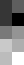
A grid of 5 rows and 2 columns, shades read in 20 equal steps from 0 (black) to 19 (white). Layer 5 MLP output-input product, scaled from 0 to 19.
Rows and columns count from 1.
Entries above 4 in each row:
1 0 2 2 2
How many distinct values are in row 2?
2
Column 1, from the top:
4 4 9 15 14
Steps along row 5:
up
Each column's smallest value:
4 0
